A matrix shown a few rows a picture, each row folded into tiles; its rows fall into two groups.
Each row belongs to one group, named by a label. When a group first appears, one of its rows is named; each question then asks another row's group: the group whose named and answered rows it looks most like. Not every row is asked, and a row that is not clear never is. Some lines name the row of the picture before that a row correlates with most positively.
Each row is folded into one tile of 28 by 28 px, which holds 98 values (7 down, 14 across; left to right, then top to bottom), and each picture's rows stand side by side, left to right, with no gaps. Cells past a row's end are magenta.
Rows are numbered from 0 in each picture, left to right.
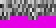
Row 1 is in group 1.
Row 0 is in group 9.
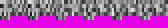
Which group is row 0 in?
9
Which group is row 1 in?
9
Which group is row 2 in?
9
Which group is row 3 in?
9
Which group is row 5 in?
9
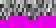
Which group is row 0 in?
1
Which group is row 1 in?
1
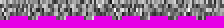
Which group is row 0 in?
1
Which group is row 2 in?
9
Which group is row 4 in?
1
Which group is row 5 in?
9
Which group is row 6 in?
1
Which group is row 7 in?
1
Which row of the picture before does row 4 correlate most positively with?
0
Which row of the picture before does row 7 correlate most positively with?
1
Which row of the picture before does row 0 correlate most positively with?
0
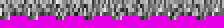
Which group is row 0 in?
9
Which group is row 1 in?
9
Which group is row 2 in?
1
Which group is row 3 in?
9
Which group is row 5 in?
9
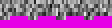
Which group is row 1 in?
1
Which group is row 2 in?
9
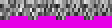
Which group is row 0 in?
1
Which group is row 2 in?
1
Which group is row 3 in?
1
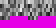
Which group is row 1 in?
1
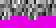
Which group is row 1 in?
1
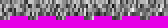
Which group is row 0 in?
9
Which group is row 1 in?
9
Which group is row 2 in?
1
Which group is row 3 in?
9
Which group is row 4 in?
9
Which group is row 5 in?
1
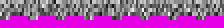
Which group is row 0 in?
1
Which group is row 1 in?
9
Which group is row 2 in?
1
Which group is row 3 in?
1
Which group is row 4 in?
9
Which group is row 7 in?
1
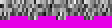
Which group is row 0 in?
9
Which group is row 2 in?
9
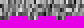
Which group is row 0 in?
9
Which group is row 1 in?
1
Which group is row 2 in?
1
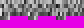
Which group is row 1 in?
1
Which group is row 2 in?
9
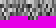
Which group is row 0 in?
1
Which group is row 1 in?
1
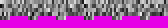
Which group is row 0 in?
9
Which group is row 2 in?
9
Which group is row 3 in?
9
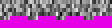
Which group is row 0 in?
9
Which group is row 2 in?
1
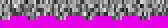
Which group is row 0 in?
9
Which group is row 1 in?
9
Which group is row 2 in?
9
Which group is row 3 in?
1
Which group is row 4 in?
9
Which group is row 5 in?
9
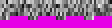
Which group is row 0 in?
1
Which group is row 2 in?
9
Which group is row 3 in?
9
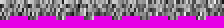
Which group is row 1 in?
9
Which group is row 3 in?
9
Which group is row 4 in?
1
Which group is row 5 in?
9
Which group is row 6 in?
9
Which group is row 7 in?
9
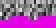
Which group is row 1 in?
1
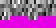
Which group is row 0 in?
9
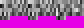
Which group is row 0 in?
9
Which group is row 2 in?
9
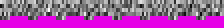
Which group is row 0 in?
9
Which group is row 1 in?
1
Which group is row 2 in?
1
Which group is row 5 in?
9
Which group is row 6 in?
1
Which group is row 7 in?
1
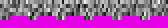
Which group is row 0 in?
1
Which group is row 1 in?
1
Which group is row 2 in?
1
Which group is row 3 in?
1
